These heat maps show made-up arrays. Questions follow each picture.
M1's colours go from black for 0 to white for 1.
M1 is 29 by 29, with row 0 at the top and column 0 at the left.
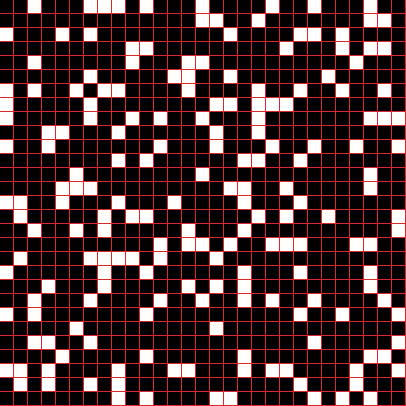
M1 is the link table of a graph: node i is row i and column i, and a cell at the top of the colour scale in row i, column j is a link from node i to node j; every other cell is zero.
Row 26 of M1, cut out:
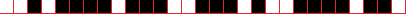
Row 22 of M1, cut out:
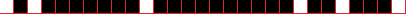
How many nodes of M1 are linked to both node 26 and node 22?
2
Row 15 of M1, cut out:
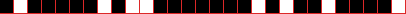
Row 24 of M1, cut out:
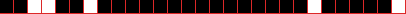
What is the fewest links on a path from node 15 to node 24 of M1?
2
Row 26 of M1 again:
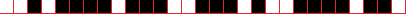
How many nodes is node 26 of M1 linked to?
11
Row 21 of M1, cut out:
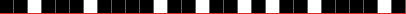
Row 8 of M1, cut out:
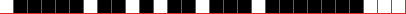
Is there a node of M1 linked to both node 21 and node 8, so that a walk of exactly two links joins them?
yes
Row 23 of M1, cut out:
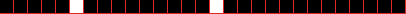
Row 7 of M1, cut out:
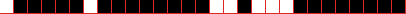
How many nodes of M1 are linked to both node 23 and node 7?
1
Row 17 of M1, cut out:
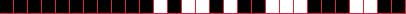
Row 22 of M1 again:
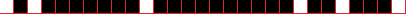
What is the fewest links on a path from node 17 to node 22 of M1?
2
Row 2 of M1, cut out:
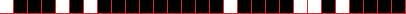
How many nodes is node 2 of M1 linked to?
7
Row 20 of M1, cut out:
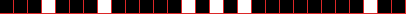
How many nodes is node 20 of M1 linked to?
6
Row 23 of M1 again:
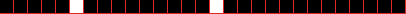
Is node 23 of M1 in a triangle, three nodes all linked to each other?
no
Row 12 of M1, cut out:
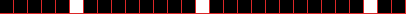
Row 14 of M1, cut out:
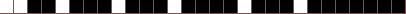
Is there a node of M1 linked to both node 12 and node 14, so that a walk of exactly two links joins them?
no
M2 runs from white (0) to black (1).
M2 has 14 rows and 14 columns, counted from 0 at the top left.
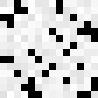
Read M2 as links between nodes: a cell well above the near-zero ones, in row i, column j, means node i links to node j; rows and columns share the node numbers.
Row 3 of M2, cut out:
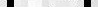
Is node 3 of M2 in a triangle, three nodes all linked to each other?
no
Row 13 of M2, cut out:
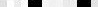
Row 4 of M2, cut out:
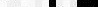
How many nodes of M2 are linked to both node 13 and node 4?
2
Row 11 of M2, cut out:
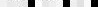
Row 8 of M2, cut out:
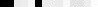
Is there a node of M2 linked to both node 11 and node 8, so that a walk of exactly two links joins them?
no
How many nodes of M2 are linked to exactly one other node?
1
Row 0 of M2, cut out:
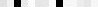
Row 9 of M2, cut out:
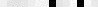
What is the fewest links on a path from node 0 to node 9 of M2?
5
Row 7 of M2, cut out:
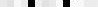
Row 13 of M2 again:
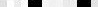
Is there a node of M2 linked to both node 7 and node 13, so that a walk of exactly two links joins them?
yes
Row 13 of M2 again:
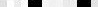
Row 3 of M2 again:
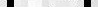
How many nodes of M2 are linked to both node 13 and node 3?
1
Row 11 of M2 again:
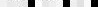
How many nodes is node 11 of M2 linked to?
3
